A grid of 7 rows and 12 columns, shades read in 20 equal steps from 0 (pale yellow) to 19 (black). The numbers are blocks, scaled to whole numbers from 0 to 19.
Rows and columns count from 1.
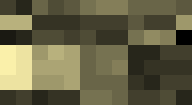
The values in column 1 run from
0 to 17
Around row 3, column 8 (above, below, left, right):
14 10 15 10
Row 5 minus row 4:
0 0 -1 1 0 0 0 -1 0 -1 1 1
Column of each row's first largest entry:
2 3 12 9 9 10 3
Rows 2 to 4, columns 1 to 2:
5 5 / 17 16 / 0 1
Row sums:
139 144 162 110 110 114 163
